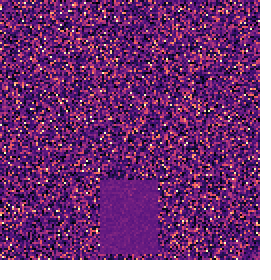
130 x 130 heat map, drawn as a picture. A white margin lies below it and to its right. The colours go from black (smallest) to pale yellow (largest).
Slope: none. Average level on the scale: 30%. Mirror symmetry: none. Odd patch: calmer, in the bottom middle. Calmest part: bottom middle. Odd rows or columns: none. Grain: fine.
